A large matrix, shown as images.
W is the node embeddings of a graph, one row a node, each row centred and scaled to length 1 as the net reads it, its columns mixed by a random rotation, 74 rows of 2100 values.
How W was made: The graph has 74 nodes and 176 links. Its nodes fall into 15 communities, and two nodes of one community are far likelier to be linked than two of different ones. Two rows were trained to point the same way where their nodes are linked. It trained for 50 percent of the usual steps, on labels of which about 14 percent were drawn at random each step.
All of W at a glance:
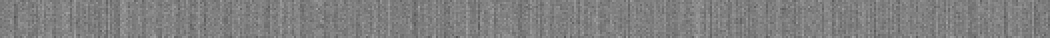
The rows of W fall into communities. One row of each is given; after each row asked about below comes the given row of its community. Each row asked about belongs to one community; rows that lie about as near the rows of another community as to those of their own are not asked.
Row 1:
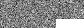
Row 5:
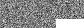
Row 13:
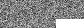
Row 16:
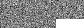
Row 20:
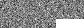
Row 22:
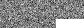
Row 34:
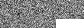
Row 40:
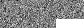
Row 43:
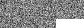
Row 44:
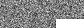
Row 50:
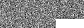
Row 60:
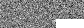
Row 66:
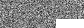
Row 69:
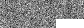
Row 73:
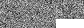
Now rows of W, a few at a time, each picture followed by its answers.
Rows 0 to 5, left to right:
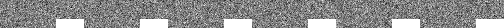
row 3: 1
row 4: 60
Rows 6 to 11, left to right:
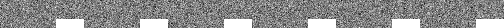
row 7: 13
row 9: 34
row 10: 69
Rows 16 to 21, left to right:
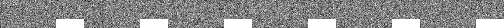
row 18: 16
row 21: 16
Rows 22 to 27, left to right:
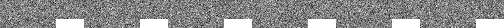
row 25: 44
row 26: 34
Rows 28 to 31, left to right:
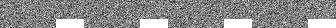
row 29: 5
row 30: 43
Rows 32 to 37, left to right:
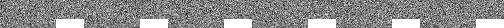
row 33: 66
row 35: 20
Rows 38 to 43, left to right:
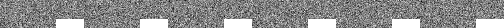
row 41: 44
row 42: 5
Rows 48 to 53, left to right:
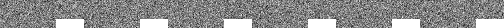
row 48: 1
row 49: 13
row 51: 73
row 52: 13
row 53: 40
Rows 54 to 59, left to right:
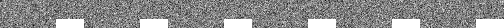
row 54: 44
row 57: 1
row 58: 73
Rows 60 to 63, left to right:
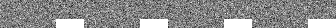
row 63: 20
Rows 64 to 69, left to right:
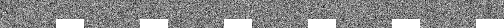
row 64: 60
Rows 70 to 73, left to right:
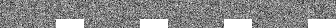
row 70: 50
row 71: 22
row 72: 43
